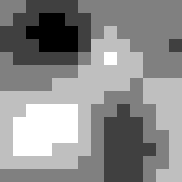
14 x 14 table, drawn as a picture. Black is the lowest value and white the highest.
The top right is the calmest part. The ninth with the highest average is the bottom left. The ninth with the lowest average is the top left.
